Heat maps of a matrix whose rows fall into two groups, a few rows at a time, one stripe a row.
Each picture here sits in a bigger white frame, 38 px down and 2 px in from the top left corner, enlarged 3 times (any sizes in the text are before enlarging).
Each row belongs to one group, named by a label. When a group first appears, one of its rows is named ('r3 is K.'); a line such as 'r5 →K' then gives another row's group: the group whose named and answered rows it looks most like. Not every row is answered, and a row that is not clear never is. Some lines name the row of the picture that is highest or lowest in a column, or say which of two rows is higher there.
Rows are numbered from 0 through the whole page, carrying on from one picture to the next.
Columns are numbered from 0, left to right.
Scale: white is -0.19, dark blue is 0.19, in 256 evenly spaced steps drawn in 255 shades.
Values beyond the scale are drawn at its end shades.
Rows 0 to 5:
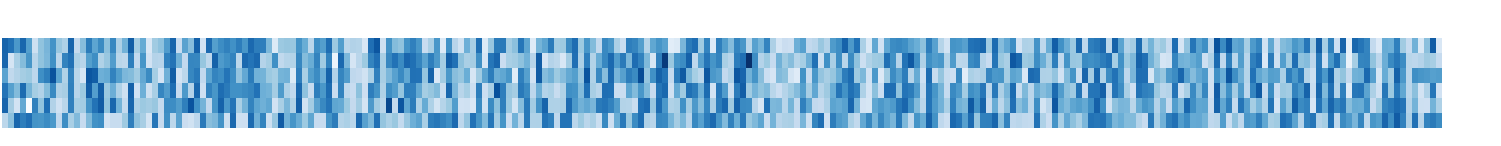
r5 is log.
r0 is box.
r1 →box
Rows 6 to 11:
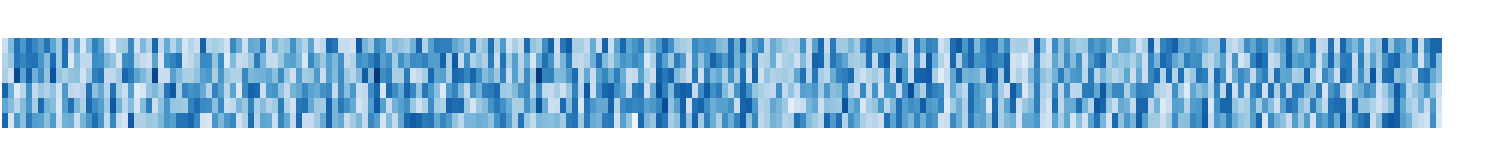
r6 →log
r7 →log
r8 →log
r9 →box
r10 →box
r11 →box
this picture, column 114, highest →9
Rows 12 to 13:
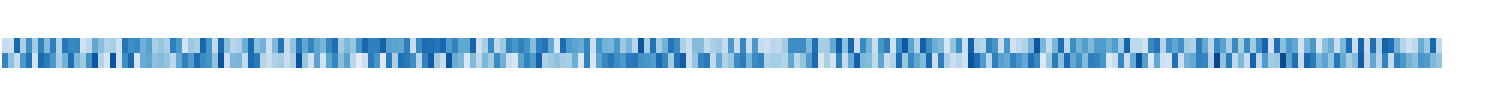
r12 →log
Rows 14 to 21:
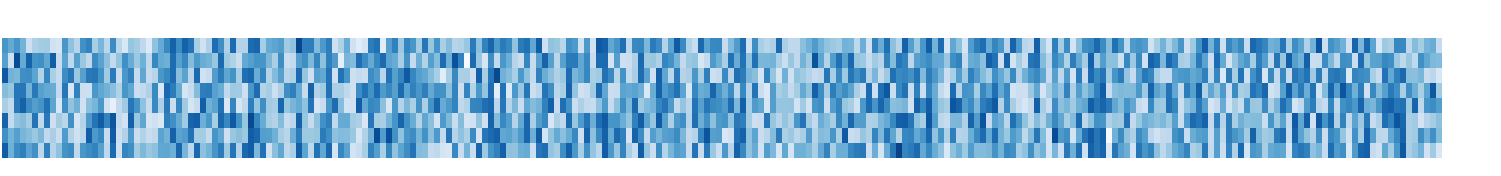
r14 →box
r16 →box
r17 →log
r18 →log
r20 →box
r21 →box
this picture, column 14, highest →20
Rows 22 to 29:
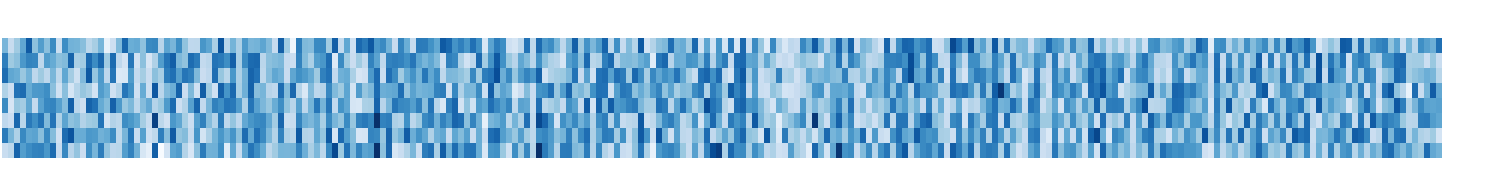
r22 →log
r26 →box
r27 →log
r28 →box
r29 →log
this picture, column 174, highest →22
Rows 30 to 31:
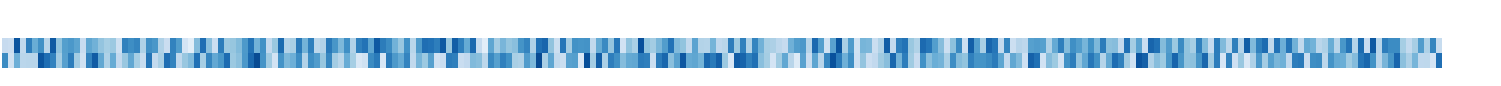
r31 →box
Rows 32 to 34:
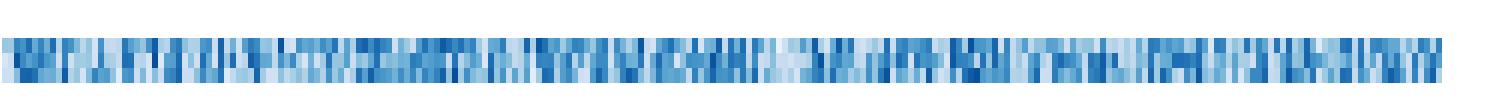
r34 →log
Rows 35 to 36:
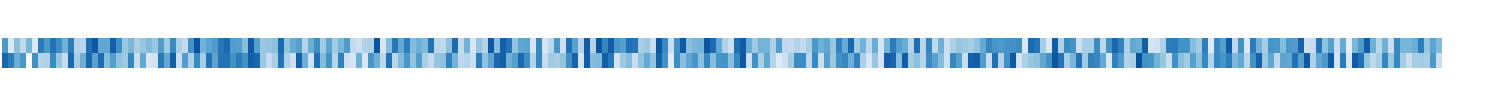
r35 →box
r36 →box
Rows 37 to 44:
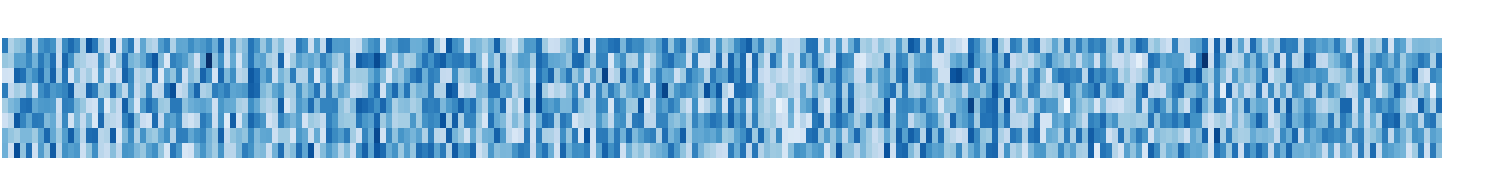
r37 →box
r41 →log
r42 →log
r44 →log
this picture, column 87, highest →41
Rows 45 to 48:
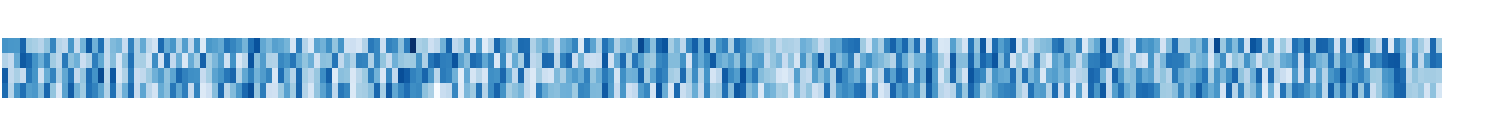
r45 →box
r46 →log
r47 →box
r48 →box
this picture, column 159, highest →48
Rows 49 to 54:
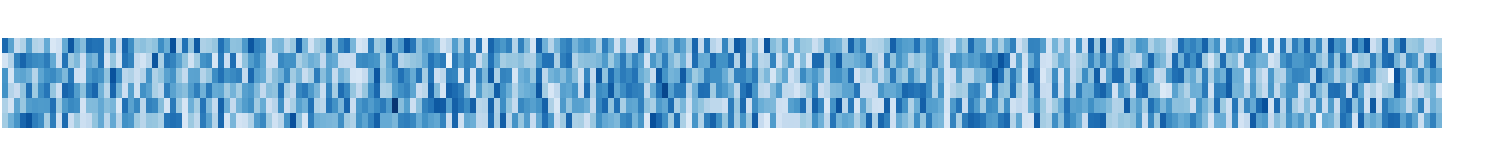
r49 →box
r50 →log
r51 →box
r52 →box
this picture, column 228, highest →53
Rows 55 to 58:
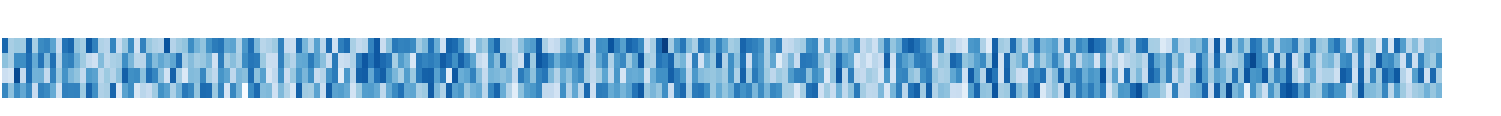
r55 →box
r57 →log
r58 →box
